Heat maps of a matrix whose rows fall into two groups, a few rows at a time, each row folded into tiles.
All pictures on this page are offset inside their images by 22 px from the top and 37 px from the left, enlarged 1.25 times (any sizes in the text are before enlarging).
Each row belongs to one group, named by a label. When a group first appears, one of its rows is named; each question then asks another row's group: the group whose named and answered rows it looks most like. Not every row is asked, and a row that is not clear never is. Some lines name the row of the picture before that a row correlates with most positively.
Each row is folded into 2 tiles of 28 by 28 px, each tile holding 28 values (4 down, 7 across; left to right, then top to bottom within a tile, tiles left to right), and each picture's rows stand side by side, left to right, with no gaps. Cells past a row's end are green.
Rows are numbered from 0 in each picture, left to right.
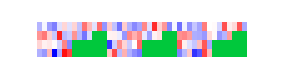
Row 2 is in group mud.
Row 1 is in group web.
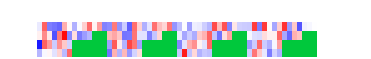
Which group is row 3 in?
web
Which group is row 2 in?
web
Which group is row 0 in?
mud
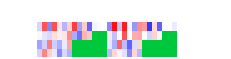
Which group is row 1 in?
web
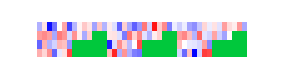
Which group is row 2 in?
mud
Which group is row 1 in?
web
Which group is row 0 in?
mud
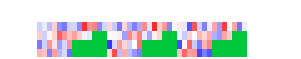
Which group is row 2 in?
web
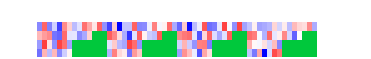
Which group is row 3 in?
mud
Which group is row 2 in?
mud
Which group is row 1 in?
mud
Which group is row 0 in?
mud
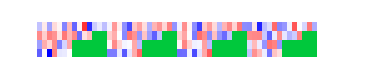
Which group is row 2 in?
mud
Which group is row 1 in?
mud
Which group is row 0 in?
web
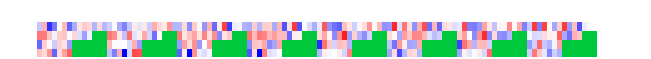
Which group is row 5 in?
web
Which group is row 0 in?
mud
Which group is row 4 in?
mud
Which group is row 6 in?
mud
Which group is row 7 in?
web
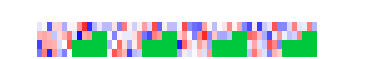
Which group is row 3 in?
mud
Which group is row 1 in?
web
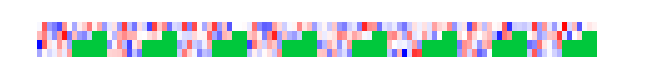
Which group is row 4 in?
web
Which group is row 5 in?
mud
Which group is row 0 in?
mud
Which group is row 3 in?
mud
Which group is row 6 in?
web
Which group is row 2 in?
web
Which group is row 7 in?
web
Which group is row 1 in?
web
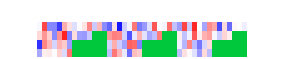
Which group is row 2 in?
web
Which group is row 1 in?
mud
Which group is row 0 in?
mud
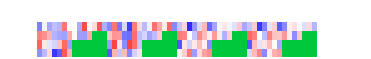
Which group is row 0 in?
mud
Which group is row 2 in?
mud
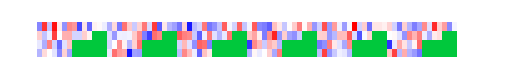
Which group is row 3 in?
mud
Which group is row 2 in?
mud
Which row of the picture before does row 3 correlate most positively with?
1
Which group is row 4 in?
web
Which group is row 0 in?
web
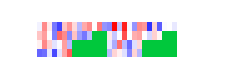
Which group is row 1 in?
web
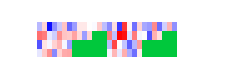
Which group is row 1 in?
web
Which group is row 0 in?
mud
